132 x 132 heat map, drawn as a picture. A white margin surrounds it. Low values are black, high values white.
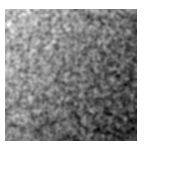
The top left is the ninth with the highest average. The bottom right is the ninth with the lowest average. No regular stripes run through it. The field is mottled with small blotches. No row or column stands out. Values rise toward the top left. The halves do not mirror each other. No lone cell stands out from its neighbours.
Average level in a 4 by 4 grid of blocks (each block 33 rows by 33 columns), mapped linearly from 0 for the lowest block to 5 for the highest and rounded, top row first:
5432 / 4321 / 4321 / 3210
